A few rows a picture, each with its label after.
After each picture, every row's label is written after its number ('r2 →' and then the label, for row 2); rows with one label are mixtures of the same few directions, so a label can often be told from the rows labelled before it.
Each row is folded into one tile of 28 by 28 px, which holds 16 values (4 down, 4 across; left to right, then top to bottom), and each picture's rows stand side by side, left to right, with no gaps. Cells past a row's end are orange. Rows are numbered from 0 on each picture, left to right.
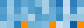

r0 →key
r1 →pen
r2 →key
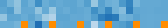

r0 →pen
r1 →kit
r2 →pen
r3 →kit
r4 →pen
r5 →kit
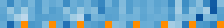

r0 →kit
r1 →key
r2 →kit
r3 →pen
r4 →key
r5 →key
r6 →key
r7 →pen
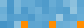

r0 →key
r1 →pen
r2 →pen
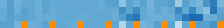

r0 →key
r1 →key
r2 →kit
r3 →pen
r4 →kit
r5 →key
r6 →kit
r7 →pen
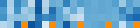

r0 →key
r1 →key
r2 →kit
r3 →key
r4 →kit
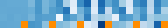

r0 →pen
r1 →key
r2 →pen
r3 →key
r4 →pen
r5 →key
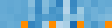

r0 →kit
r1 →key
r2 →key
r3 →kit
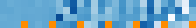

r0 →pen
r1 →kit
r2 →pen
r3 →key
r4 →key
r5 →key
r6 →pen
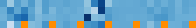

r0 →kit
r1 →key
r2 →kit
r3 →pen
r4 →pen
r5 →kit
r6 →key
